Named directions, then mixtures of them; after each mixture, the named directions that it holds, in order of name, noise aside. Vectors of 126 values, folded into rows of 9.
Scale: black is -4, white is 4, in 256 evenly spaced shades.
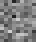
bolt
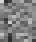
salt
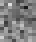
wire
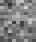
salt, wire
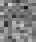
bolt, wire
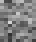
salt, wire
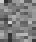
salt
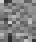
salt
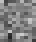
bolt, salt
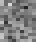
salt, wire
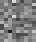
bolt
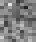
wire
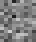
bolt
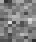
salt, wire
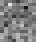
bolt, wire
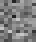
bolt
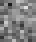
wire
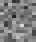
bolt, wire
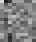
salt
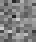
bolt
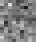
wire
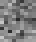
bolt, wire
